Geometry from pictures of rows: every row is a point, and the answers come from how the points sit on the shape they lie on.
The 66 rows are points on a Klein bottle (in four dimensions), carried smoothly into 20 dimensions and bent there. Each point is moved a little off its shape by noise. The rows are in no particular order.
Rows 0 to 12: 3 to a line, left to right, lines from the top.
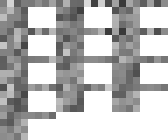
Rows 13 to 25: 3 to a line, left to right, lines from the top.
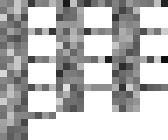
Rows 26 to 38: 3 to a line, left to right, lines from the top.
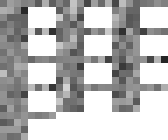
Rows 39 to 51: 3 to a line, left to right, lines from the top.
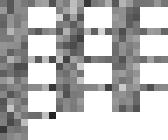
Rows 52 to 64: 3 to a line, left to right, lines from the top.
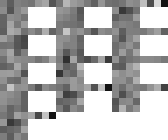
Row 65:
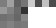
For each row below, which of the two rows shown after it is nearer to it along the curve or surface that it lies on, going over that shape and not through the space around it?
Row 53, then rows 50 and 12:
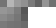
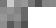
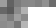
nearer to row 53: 50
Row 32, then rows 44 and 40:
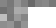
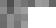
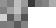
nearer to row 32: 40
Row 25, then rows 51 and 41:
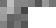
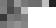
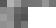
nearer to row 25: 41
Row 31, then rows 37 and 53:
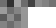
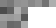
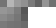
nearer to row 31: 37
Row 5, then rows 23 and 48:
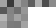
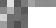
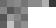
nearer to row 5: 48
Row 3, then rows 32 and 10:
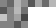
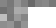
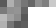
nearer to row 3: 10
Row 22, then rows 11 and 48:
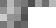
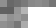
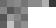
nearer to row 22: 11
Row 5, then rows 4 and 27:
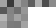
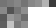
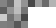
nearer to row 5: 27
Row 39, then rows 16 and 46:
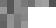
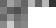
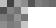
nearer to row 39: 16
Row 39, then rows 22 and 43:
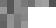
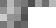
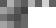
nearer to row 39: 43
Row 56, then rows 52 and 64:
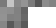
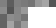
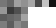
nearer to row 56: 52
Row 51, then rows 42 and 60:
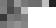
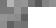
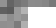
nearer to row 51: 60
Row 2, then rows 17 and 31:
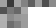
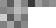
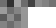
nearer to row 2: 31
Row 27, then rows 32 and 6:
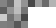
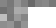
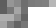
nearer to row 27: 6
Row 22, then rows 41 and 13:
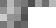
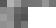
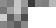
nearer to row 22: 13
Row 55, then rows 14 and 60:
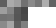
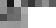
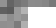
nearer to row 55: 60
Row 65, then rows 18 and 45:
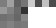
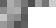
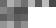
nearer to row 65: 45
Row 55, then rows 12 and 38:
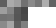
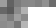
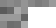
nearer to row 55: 38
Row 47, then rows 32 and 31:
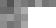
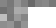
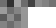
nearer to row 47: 31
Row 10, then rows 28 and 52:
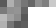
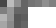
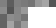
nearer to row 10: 28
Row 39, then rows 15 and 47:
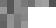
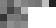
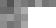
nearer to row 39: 47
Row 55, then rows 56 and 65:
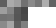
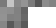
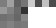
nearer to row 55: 56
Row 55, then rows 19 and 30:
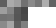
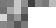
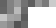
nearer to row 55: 30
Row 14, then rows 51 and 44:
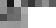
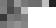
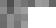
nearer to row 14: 51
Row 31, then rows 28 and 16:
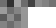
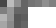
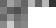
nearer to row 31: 16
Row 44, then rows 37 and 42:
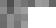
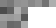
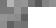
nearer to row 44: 37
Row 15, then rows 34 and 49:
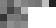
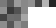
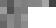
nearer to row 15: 34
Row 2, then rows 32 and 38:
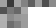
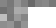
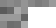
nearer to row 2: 38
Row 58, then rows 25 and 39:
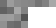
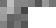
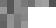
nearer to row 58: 25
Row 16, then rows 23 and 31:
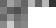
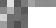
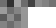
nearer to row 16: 31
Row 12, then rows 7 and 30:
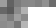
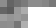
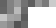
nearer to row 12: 7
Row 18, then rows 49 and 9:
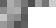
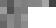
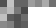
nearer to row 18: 9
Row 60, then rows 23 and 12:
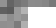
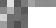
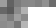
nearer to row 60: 12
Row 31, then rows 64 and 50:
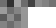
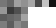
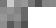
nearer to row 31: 64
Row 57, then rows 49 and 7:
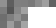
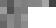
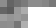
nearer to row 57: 7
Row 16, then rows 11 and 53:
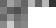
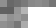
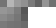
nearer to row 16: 53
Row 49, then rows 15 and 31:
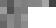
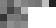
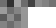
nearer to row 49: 31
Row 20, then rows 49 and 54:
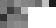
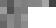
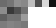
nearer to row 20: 54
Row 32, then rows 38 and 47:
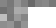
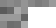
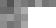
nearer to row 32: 38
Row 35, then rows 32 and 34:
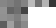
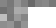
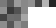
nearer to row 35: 34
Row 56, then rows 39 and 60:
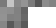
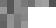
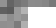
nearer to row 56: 60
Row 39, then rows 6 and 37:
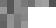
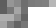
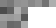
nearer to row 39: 37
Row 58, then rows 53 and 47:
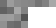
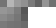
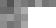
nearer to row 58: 53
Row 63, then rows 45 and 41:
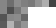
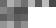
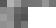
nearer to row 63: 45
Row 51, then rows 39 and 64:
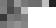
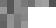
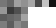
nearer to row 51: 64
